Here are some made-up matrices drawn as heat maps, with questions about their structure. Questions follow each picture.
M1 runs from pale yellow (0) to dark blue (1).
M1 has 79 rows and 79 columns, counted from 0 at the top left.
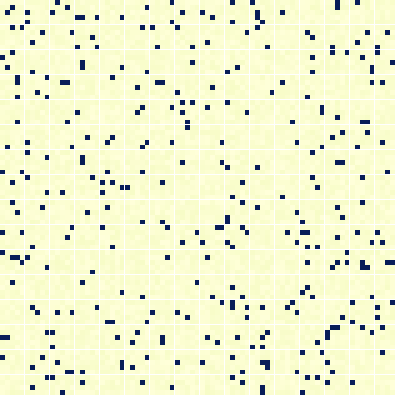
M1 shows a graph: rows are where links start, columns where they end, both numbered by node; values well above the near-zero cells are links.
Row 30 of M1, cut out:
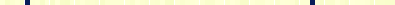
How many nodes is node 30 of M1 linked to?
2
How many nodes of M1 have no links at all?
1
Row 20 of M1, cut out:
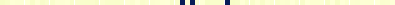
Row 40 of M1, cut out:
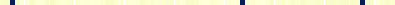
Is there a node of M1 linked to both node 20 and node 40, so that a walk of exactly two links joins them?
no
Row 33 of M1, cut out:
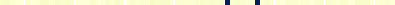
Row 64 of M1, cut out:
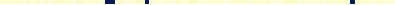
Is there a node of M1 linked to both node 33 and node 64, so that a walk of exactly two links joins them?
no
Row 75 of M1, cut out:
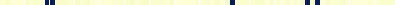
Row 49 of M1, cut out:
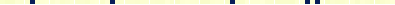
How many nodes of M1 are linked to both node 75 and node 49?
3
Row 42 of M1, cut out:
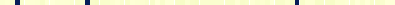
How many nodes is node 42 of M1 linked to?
3
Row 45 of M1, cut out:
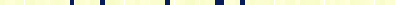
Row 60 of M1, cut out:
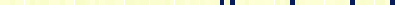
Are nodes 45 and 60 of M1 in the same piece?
yes
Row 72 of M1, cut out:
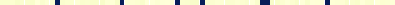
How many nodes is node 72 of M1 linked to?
7
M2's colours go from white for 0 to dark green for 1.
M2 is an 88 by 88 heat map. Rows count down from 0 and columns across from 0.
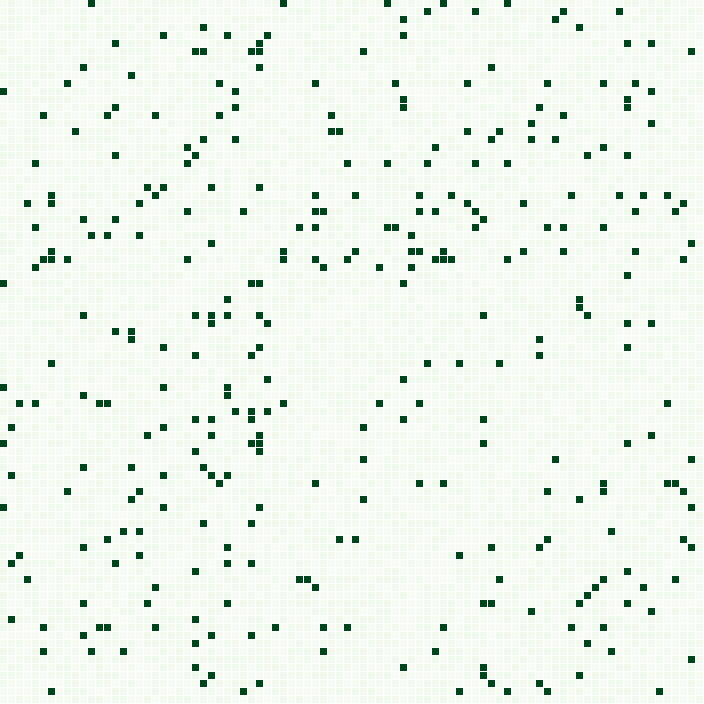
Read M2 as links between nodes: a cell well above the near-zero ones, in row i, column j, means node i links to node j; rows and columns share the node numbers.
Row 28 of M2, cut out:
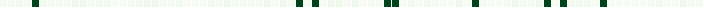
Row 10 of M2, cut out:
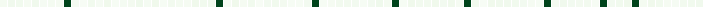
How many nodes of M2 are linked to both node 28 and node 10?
4
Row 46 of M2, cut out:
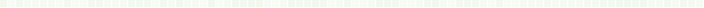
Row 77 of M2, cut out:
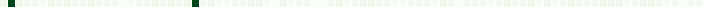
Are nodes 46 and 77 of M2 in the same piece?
no
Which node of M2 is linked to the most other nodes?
node 32
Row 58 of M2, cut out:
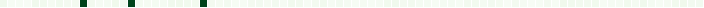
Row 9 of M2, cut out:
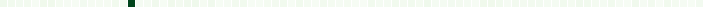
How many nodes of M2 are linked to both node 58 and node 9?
1
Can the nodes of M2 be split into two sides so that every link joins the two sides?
yes
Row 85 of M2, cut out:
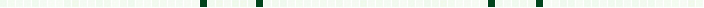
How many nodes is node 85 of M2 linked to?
4
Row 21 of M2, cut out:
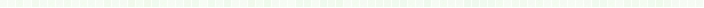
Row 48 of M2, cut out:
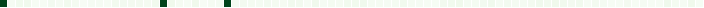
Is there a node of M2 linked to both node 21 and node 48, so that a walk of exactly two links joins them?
no
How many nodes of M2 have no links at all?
7
